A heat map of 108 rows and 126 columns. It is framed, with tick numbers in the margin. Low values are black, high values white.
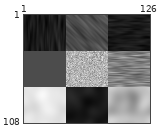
It is made of 3 by 3 panels. Panel 1,1: very low, streaked downward, faint in contrast. Panel 1,2: low, slanting down to the right, faint in contrast. Panel 1,3: very low, streaked across, faint in contrast. Panel 2,1: low, flat. Panel 2,2: high, fine-grained. Panel 2,3: middling, streaked across. Panel 3,1: very high, smooth, faint in contrast. Panel 3,2: very low, smooth, faint in contrast. Panel 3,3: high, smooth.
